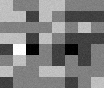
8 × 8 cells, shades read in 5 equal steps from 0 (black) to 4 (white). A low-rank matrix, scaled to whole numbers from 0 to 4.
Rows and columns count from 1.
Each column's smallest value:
1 2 0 2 1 0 1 1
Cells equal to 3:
16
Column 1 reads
3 3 2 3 1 2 3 1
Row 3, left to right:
2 2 2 2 3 2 3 2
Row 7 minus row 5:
2 -2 2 1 2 2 1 0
